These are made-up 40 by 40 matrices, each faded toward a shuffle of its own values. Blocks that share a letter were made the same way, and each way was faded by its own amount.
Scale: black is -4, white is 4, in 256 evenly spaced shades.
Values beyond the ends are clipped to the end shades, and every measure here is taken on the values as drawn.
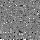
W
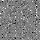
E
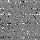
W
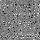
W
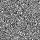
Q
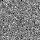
Q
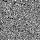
Q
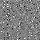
E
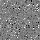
W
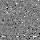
W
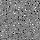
E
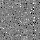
E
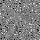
W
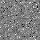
W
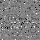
W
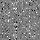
E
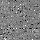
W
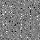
E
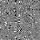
E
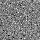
Q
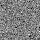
Q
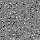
E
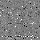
W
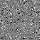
W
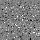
W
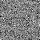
Q
